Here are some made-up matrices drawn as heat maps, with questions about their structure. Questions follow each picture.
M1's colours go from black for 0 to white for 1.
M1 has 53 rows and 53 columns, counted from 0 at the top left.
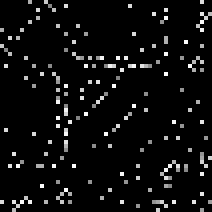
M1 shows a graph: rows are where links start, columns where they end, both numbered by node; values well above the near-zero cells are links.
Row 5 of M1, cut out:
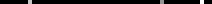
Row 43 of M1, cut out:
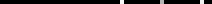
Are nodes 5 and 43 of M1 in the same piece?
yes
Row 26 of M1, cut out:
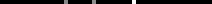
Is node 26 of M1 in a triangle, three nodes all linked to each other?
yes
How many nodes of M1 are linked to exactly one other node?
0
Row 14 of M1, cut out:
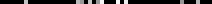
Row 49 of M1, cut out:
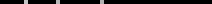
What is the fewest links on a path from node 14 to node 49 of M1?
1
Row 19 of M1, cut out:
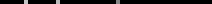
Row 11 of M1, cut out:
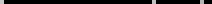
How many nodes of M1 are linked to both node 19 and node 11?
0
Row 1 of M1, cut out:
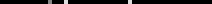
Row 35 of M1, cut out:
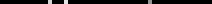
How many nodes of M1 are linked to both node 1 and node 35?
2
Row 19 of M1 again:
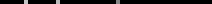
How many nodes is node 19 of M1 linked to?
3
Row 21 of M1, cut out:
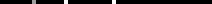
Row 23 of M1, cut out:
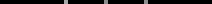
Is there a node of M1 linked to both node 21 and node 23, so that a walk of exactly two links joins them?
yes
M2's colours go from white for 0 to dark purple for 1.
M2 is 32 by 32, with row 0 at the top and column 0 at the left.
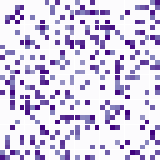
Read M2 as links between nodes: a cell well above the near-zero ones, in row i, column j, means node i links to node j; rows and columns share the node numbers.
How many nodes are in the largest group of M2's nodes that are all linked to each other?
4
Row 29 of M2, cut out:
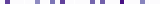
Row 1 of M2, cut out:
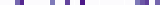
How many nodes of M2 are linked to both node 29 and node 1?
2
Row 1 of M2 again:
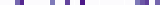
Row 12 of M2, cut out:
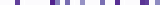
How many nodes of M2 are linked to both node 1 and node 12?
7
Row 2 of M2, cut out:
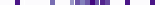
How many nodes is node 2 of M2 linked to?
12
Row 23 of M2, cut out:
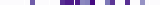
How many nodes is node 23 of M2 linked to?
12
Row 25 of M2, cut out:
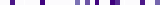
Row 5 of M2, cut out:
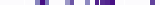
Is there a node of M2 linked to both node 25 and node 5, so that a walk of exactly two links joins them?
yes
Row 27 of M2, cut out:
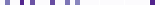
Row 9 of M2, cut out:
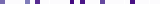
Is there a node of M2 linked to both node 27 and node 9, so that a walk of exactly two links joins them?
no
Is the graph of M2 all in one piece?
yes
